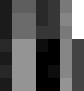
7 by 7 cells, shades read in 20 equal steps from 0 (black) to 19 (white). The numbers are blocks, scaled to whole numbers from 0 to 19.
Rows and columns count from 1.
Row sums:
51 54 54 41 39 41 40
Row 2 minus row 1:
0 1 1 0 0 1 0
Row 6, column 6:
10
